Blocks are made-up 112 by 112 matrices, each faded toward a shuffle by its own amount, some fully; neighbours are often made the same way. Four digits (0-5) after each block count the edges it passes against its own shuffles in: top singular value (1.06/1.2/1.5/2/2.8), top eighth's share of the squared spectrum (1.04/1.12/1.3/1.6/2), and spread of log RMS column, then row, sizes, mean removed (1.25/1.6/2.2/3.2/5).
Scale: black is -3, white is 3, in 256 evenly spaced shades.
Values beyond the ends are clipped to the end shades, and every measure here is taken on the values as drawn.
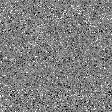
0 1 0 2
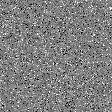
2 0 0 0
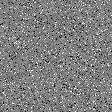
1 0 0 0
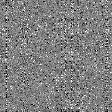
4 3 3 1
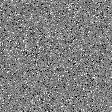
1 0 0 0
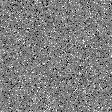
0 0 0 0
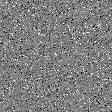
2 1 0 0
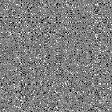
4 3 2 2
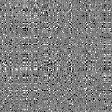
5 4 3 3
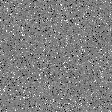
2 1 0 0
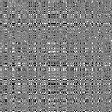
5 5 4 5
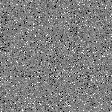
3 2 0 1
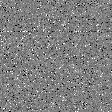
3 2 0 1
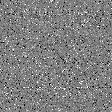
3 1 0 1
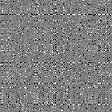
5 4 2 3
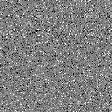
4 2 1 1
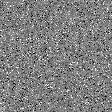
3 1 0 0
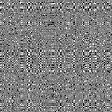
5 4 3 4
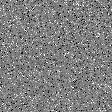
0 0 0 0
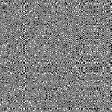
5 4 3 3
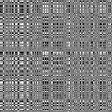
5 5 5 5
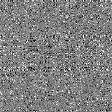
4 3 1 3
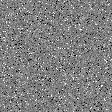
0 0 0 0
